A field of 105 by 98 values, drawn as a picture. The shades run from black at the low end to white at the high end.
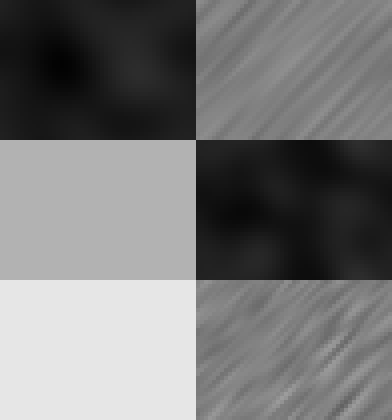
It is made of 3 by 2 panels. Panel 1,1: very low, smooth, faint in contrast. Panel 1,2: middling, slanting up to the right, faint in contrast. Panel 2,1: high, flat. Panel 2,2: very low, smooth, faint in contrast. Panel 3,1: very high, flat. Panel 3,2: middling, slanting up to the right, faint in contrast.
